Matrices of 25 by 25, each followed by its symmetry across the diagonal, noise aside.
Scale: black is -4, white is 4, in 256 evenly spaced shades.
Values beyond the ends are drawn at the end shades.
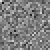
symmetric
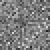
symmetric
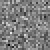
neither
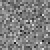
antisymmetric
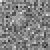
symmetric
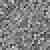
symmetric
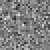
antisymmetric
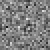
symmetric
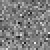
neither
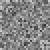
symmetric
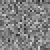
neither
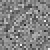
symmetric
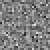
antisymmetric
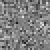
antisymmetric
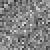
symmetric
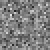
antisymmetric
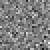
antisymmetric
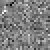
antisymmetric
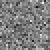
neither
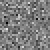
neither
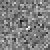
symmetric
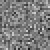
symmetric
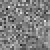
antisymmetric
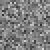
antisymmetric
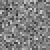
neither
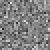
neither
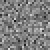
neither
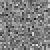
neither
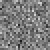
neither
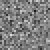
antisymmetric
